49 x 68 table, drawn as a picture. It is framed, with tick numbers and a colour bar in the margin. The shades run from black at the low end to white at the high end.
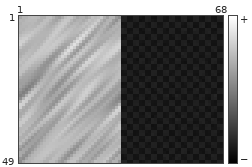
It is made of 1 by 2 panels. Panel 1,1: high, slanting up to the right. Panel 1,2: very low, checkered, faint in contrast.
